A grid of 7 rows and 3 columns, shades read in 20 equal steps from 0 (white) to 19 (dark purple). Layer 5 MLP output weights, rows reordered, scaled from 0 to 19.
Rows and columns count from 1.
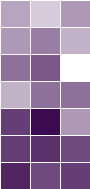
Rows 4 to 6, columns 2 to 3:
11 11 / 19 8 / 16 14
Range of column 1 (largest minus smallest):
11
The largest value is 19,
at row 5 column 2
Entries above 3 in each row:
3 3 2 3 3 3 3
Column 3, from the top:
8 6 0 11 8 14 15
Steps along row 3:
up down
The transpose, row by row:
7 8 11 6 15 15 17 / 4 10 13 11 19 16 14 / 8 6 0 11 8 14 15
